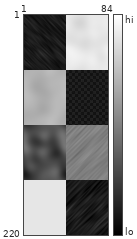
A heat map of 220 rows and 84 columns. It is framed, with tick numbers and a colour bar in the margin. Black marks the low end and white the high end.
The table splits into 4 rows of 2 panels. Panel 1,1: very low, slanting down to the right, faint in contrast. Panel 1,2: very high, smooth, faint in contrast. Panel 2,1: high, smooth, faint in contrast. Panel 2,2: very low, checkered, faint in contrast. Panel 3,1: low, smooth. Panel 3,2: middling, slanting up to the right, faint in contrast. Panel 4,1: very high, flat. Panel 4,2: very low, slanting up to the right, faint in contrast.
